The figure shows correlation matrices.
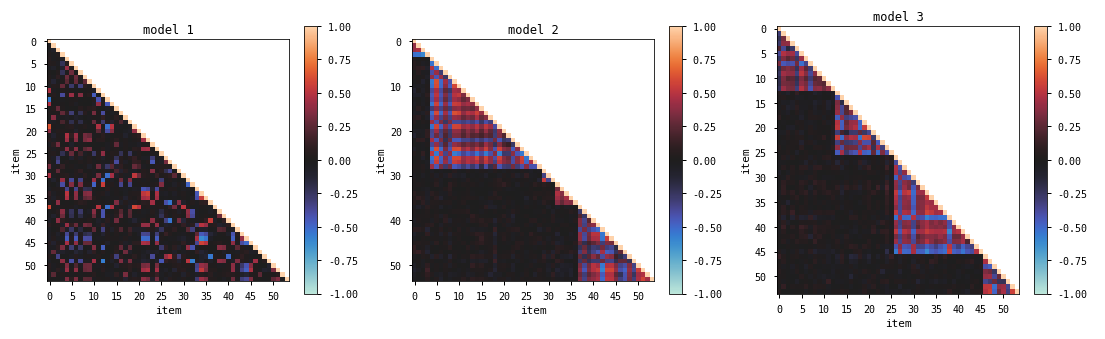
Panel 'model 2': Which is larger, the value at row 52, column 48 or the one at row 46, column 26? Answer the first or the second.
the first
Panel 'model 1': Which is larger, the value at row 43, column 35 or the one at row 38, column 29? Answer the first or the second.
the second
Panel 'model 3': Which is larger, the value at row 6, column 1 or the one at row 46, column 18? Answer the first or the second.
the first
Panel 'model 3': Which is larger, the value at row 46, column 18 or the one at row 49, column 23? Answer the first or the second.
the first
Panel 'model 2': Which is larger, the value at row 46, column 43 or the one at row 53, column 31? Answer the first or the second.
the second
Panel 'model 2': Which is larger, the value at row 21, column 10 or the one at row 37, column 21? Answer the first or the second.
the first
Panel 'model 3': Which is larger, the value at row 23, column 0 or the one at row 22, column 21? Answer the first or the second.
the first
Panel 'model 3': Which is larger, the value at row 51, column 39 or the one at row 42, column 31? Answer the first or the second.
the second
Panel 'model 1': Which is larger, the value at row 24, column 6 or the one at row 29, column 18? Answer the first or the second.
the first
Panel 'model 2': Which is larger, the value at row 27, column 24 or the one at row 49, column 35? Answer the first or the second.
the first
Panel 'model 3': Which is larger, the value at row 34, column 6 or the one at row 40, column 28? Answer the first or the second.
the second
